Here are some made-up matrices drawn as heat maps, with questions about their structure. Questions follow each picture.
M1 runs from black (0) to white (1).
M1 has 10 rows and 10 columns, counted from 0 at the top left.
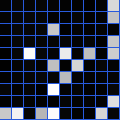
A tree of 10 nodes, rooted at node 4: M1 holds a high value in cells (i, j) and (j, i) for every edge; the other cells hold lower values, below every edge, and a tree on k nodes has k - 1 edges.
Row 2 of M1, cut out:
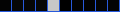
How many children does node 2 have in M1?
0
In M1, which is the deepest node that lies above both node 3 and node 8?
9
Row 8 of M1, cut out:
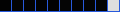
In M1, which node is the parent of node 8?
9
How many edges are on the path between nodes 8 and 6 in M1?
4
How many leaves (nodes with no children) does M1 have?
7
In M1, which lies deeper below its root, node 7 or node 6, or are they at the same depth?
node 6
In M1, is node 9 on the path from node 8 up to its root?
yes
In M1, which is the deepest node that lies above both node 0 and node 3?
9
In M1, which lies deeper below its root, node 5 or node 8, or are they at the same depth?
node 8
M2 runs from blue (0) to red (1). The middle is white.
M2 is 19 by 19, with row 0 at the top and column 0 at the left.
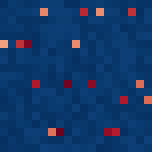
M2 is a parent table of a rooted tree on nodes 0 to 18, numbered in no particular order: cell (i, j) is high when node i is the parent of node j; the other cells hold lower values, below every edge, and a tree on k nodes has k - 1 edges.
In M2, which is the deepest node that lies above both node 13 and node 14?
16
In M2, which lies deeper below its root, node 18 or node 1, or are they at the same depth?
node 18
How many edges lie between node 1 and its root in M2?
0
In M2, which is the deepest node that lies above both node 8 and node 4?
10
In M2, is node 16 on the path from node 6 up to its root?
yes
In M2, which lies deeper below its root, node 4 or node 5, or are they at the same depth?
node 4
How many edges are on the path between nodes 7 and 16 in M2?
1
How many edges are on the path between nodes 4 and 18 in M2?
4
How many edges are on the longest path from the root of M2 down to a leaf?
2
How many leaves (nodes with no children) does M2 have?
14
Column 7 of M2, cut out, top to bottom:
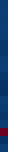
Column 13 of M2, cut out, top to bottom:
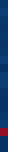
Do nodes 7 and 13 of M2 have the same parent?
yes
